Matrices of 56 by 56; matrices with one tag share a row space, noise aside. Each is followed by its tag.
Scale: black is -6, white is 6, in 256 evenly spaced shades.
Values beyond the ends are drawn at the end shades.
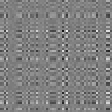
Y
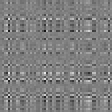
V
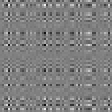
V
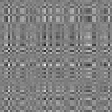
V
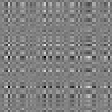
V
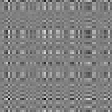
V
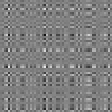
V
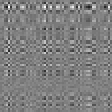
V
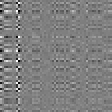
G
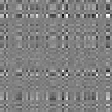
Y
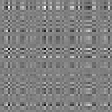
V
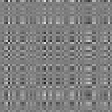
V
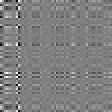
G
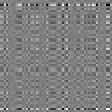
Y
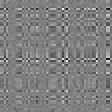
Y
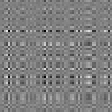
V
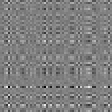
V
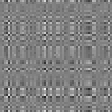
V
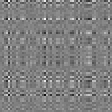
V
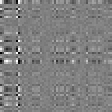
G
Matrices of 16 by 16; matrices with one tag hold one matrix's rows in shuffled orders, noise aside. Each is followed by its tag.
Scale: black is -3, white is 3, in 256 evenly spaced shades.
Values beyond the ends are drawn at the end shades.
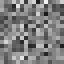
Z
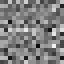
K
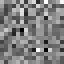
Z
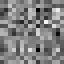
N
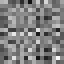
N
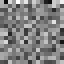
K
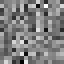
Z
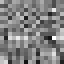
K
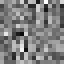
Z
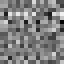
K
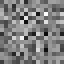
Z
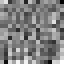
K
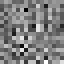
Z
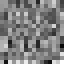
K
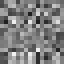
N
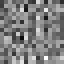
Z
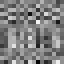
N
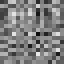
N
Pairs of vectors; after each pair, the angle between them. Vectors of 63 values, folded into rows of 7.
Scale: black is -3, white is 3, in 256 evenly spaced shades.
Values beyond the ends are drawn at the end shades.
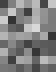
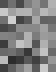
orthogonal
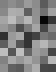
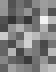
nearly opposite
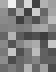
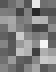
partly opposed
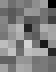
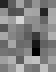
orthogonal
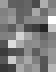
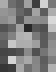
nearly parallel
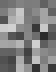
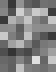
partly aligned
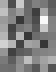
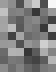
orthogonal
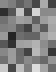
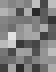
nearly opposite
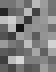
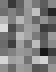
orthogonal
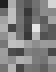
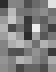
nearly parallel
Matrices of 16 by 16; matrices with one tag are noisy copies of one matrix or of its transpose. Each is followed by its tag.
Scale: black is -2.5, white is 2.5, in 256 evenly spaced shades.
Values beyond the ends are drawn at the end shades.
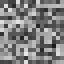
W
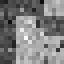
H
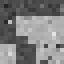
H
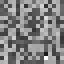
W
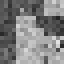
H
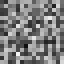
W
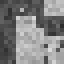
H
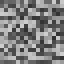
W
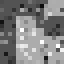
H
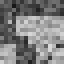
H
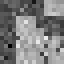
H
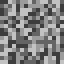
W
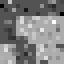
H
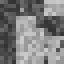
H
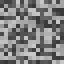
W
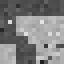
H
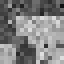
H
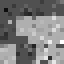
H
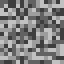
W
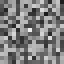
W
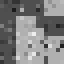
H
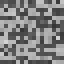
W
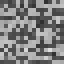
W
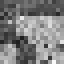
H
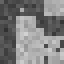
H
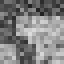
H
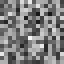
W
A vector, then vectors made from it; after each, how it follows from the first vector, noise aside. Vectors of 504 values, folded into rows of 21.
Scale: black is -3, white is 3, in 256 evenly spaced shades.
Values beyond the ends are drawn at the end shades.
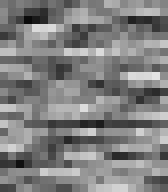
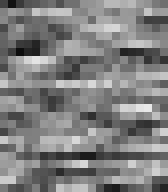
wrapped around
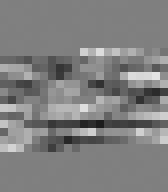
partly zeroed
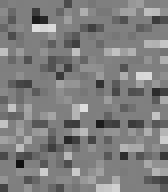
partly zeroed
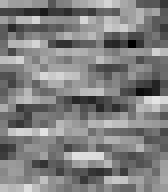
wrapped around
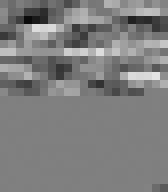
partly zeroed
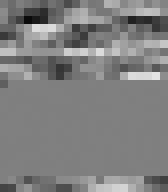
partly zeroed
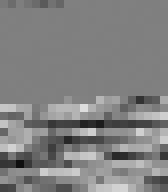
partly zeroed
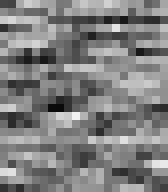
wrapped around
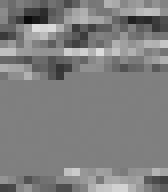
partly zeroed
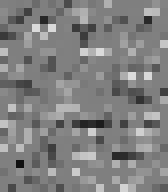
partly zeroed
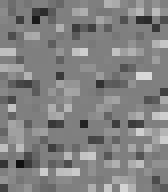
partly zeroed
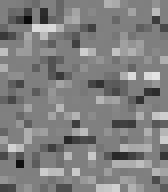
partly zeroed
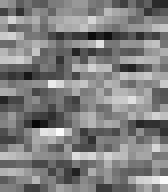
wrapped around
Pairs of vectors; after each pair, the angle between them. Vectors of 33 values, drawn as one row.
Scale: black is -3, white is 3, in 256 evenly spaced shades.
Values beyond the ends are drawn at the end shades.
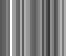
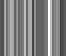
orthogonal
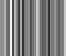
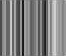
partly aligned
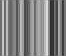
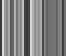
partly aligned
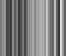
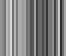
nearly opposite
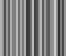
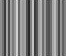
nearly parallel
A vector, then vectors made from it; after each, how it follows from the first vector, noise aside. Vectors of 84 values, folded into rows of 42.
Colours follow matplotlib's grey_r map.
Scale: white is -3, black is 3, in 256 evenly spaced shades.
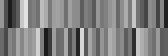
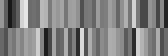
copied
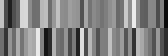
copied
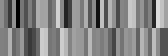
wrapped around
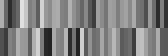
copied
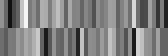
copied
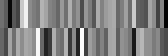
copied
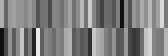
wrapped around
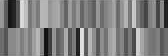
copied
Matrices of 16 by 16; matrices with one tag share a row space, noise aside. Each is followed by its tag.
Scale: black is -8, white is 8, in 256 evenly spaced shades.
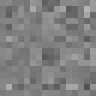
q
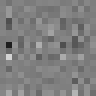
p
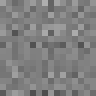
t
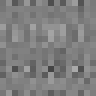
t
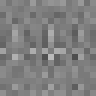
t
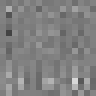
p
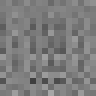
t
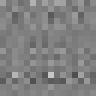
t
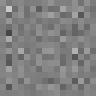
p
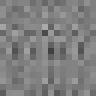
t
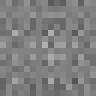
t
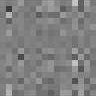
p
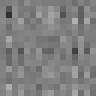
p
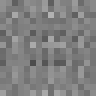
t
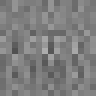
t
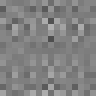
t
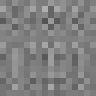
t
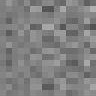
q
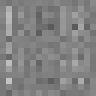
p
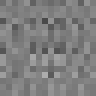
t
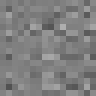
q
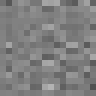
q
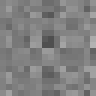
q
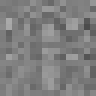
q
